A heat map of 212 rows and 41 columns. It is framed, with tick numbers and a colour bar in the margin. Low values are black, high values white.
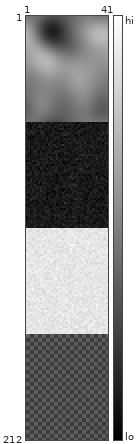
It is made of 4 by 1 panels. Panel 1,1: middling, smooth, strong in contrast. Panel 2,1: very low, fine-grained, faint in contrast. Panel 3,1: very high, fine-grained, faint in contrast. Panel 4,1: low, checkered.
